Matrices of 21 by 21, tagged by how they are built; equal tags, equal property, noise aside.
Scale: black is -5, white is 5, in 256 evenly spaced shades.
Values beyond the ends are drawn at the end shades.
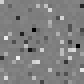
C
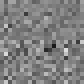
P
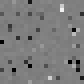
C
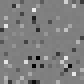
C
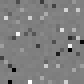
C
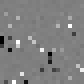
C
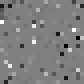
C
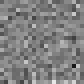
P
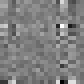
P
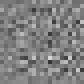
P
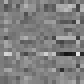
P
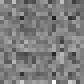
P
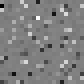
C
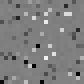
C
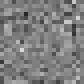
P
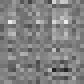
P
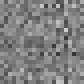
P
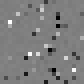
C
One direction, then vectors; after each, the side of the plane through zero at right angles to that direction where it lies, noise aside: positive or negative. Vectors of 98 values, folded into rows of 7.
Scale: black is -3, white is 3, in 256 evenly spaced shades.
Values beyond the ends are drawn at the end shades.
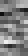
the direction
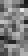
negative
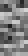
negative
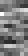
negative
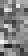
positive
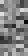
negative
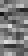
positive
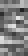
positive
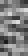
negative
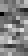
positive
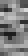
negative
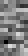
negative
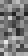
positive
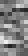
positive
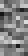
positive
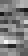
positive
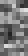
negative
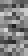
negative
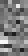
positive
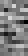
negative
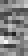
positive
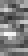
positive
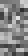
positive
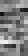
positive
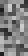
positive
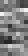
negative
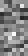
positive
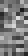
positive
